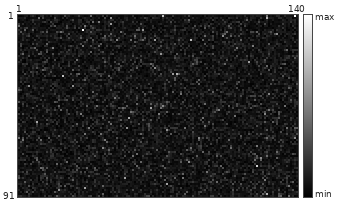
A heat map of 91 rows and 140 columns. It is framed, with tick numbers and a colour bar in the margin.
Neither half mirrors the other. On average the colour sits 10% of the way up the scale. No single row or column stands out from its neighbours. The values are skewed, with a long tail toward high values. The grain is fine, like static.
